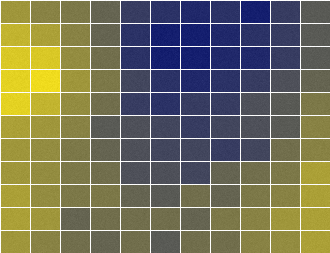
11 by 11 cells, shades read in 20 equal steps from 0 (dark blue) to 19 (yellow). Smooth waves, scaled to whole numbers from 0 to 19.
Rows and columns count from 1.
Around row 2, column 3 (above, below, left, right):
9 11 13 7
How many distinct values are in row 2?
9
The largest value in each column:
18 19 12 9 8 8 8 9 10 12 13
